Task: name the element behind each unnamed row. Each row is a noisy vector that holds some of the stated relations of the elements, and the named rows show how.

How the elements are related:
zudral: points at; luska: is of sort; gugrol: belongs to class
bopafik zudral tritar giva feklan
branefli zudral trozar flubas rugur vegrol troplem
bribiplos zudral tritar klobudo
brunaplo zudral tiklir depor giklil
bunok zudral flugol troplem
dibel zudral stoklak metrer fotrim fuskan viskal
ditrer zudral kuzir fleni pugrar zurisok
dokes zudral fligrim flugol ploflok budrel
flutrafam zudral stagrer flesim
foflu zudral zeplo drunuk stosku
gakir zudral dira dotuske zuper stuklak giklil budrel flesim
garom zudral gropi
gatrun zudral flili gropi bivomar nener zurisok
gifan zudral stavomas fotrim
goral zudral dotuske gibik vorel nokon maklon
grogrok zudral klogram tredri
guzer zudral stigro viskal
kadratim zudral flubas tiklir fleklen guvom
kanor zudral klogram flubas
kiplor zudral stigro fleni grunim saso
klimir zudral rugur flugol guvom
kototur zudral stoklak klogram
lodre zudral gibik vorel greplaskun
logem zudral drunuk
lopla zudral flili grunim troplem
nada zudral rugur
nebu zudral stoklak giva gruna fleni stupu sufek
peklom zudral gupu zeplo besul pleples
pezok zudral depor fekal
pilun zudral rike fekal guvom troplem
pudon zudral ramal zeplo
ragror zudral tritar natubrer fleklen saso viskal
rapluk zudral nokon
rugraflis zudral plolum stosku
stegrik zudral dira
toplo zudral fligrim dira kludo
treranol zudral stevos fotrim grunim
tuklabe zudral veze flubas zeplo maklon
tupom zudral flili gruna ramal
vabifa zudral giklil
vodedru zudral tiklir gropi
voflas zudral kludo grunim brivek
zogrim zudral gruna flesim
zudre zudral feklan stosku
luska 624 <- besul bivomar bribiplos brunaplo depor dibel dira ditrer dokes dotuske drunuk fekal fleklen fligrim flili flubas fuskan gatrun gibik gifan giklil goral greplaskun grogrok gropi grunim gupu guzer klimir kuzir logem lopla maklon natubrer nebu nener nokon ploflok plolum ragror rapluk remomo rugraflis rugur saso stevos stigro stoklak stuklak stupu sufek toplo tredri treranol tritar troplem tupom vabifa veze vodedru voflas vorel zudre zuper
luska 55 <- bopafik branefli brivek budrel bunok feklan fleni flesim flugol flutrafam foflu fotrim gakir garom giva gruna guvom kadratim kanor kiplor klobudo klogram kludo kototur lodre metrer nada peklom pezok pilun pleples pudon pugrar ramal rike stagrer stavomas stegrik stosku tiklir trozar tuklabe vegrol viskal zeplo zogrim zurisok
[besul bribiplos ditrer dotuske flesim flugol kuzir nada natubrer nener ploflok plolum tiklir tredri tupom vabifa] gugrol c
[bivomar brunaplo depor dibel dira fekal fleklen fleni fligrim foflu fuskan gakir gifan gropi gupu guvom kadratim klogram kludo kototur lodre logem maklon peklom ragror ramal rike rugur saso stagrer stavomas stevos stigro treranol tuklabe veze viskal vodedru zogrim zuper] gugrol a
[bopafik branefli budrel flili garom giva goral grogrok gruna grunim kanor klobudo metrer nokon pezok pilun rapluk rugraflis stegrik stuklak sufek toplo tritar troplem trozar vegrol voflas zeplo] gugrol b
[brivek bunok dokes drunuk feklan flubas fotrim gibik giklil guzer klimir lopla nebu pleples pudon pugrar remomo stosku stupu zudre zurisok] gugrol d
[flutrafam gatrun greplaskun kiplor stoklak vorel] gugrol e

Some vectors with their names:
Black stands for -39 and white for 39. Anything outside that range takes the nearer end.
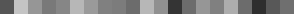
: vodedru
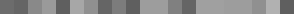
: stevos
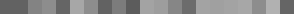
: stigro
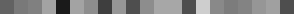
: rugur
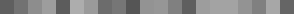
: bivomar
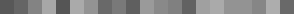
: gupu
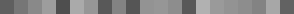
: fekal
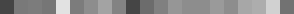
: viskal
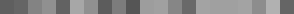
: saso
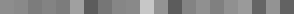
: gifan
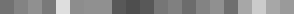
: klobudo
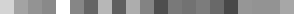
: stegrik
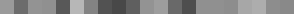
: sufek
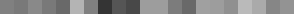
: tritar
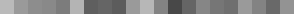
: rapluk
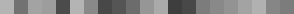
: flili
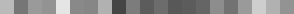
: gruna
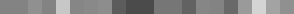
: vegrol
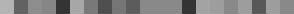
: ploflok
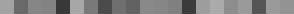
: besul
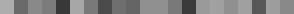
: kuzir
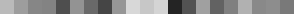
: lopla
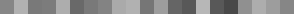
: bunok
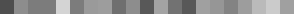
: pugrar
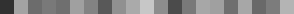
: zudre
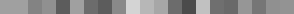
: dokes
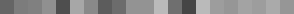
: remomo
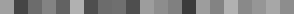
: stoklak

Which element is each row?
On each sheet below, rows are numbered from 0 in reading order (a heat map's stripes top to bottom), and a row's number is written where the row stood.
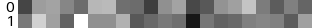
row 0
gropi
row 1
garom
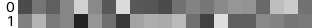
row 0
klogram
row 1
klimir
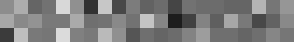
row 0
kanor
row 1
gatrun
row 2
kadratim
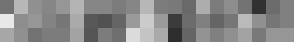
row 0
brunaplo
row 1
voflas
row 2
nebu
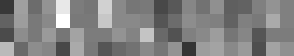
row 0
tuklabe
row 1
lodre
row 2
logem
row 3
dotuske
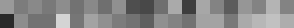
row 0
flugol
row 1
feklan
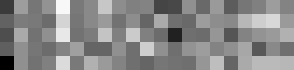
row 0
peklom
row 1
fotrim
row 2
pudon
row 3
ragror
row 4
stosku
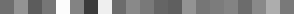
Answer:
kototur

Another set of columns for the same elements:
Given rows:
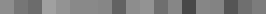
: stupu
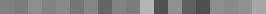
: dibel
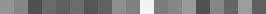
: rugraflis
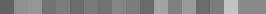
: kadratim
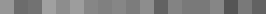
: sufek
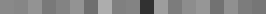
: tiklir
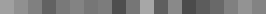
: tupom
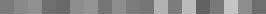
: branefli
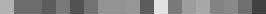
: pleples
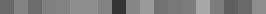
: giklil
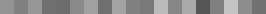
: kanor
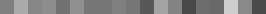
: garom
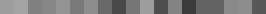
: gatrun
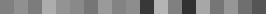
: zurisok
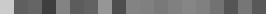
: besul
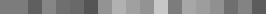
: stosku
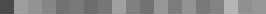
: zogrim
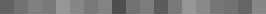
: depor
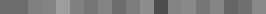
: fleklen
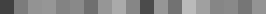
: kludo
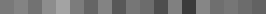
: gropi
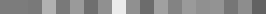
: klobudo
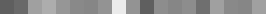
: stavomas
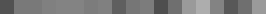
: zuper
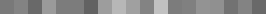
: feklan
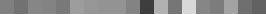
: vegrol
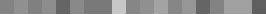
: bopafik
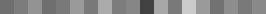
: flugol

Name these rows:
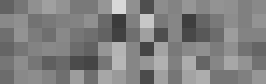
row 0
viskal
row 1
lopla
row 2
vodedru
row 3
ramal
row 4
foflu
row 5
flesim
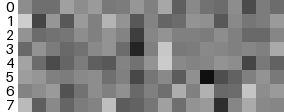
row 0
tritar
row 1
tredri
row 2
flubas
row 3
dokes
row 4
drunuk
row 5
ditrer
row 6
nada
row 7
grogrok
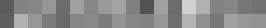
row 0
budrel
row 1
flutrafam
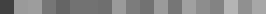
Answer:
gakir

